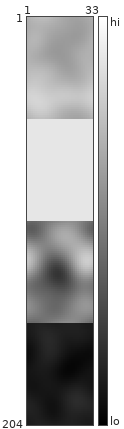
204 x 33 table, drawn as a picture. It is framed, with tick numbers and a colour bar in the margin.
It is made of 4 by 1 panels. Panel 1,1: high, smooth. Panel 2,1: very high, flat. Panel 3,1: middling, smooth, strong in contrast. Panel 4,1: very low, smooth, faint in contrast.
